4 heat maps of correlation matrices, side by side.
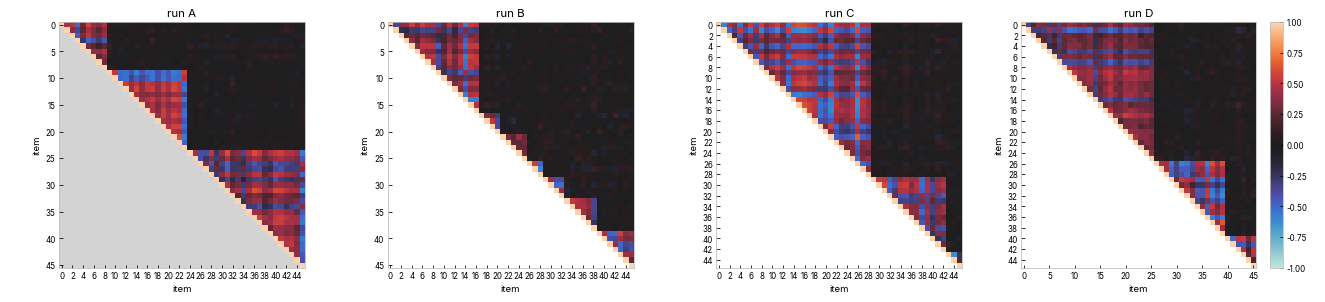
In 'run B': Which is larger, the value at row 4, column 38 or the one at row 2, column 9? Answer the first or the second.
the first
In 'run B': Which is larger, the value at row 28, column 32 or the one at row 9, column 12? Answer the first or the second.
the first
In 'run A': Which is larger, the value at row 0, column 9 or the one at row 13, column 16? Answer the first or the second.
the second
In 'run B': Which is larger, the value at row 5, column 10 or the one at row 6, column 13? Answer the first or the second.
the second
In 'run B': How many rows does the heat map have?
46
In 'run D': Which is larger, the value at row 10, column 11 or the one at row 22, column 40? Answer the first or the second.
the first
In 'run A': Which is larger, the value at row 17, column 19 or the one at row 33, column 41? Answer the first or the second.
the first
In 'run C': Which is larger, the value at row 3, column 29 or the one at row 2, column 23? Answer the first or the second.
the second
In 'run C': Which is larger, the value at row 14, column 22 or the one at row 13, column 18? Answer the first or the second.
the first
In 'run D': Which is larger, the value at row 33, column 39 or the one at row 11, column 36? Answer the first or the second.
the second
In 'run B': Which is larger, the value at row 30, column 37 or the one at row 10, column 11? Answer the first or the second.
the second
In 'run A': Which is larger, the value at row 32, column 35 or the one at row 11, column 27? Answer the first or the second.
the first
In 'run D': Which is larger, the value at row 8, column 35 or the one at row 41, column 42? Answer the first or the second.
the first
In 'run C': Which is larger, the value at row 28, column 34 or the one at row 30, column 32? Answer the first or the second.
the first
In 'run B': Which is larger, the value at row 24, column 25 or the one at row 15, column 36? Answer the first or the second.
the first
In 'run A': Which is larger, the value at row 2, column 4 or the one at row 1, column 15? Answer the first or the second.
the first
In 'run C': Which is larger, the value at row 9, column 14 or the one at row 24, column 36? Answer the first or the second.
the first
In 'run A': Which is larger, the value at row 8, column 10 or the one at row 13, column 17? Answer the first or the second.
the second
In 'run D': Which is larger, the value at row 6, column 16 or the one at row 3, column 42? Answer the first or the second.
the first
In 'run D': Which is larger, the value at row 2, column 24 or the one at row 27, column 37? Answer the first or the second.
the second
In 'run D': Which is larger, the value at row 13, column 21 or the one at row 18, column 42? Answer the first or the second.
the first
